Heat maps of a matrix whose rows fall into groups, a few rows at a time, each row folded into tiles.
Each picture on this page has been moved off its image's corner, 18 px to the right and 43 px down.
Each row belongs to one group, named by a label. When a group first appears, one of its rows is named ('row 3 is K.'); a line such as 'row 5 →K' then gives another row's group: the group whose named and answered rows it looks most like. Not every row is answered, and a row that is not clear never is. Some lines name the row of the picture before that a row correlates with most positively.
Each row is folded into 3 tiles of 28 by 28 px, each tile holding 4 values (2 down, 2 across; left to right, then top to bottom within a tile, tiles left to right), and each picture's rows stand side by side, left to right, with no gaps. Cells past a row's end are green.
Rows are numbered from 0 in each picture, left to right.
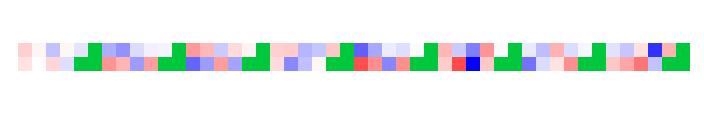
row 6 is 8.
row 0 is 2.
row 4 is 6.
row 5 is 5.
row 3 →2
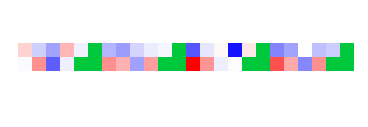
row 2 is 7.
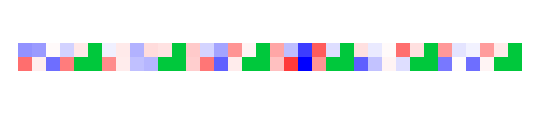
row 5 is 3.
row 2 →5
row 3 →5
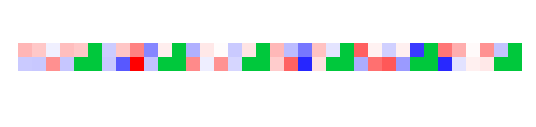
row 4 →2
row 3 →5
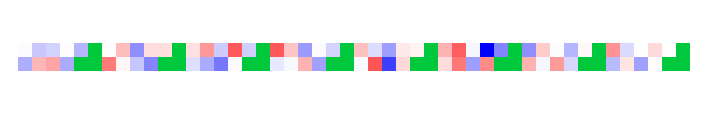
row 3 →2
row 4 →5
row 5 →7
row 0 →2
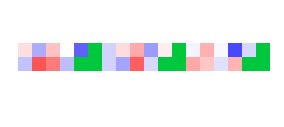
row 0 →2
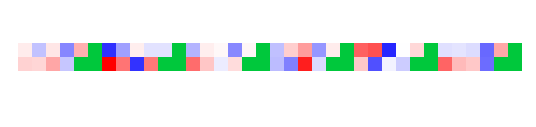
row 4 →2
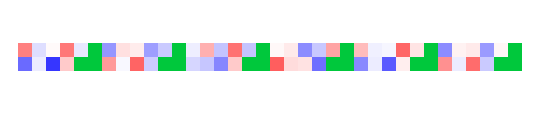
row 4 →3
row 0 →3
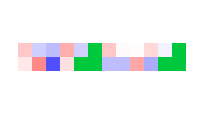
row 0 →5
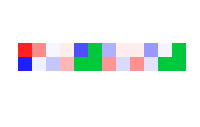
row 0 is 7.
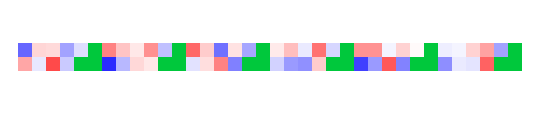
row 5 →8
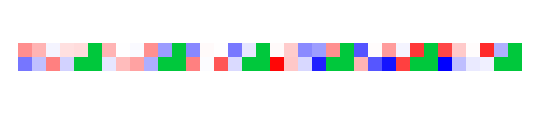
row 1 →2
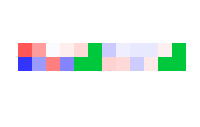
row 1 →6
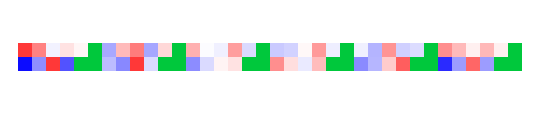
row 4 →8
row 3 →6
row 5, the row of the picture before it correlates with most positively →0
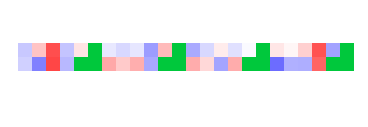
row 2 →6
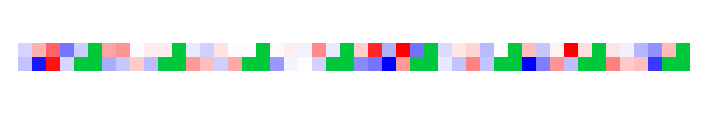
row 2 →6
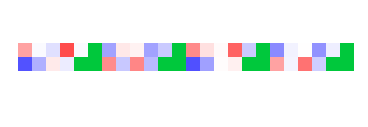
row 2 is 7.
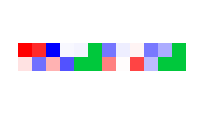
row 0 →2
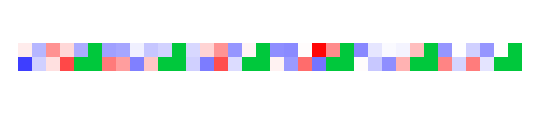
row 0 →8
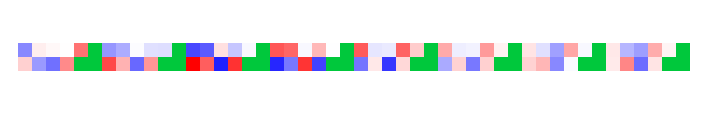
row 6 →5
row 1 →6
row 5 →3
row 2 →6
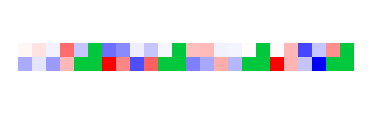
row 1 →6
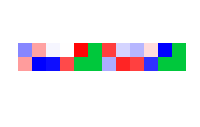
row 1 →2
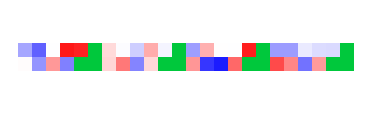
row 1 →5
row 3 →6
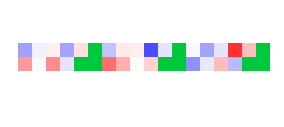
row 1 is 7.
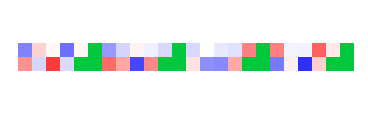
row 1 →6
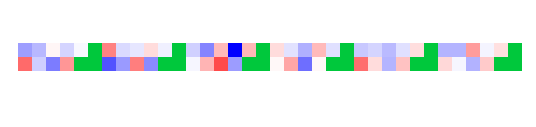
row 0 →6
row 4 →6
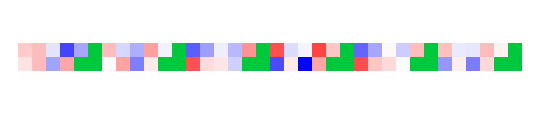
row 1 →5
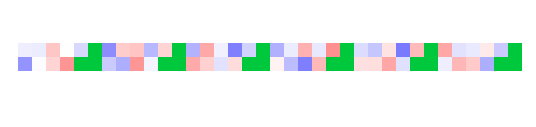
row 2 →7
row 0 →8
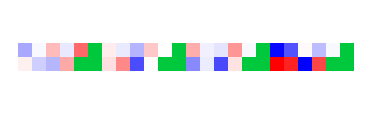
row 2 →3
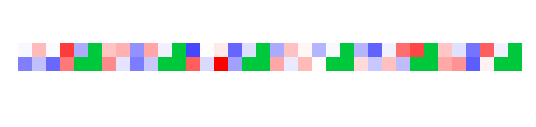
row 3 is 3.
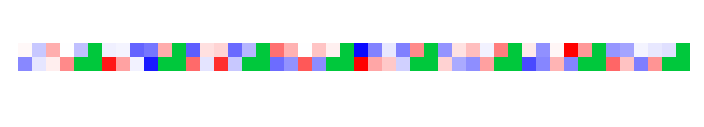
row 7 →6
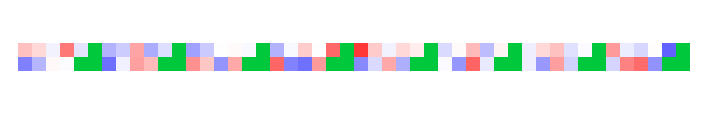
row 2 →6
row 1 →8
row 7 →2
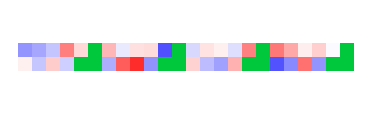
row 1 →2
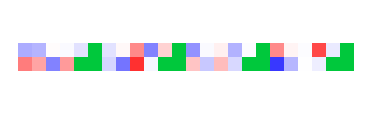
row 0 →6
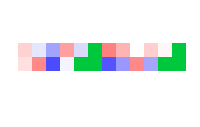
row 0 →5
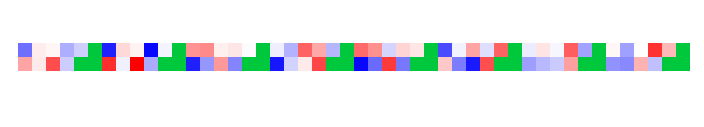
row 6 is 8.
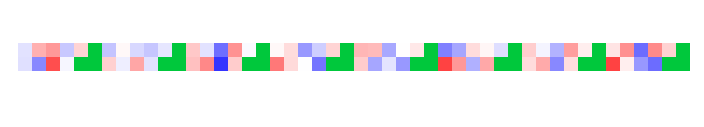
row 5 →6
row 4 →2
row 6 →5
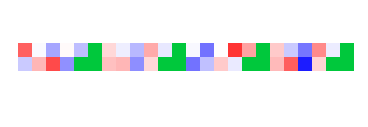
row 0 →2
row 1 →5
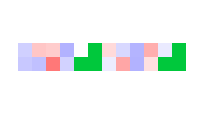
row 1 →5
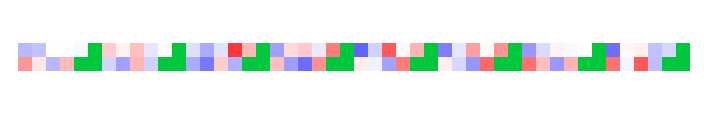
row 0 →6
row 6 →6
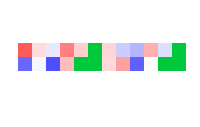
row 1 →5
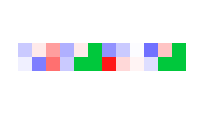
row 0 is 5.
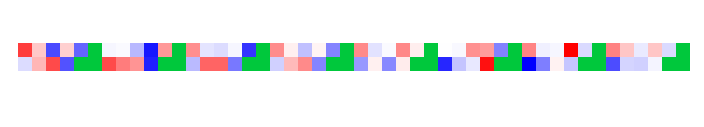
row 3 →2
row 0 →2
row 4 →3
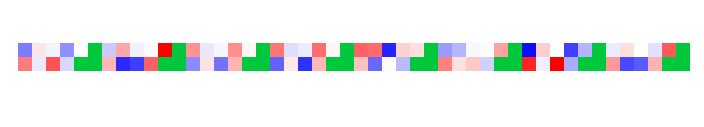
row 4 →2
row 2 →3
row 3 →3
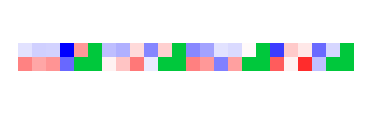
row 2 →6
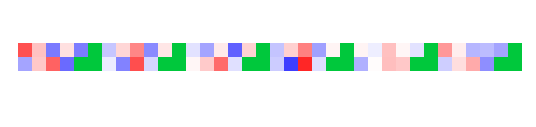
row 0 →2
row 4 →8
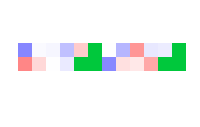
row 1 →8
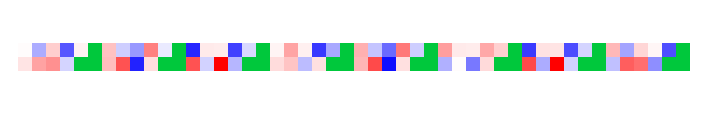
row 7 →2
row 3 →7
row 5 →3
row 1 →5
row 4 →5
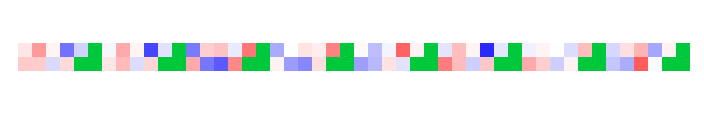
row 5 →7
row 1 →7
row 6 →6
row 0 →7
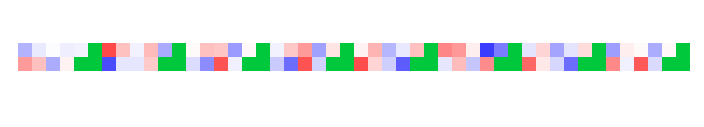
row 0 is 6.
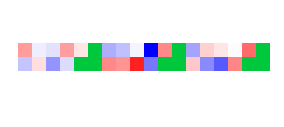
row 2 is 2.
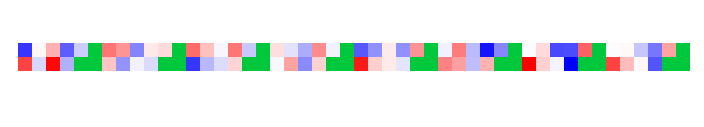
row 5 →7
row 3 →5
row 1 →2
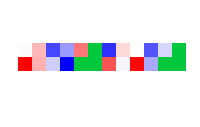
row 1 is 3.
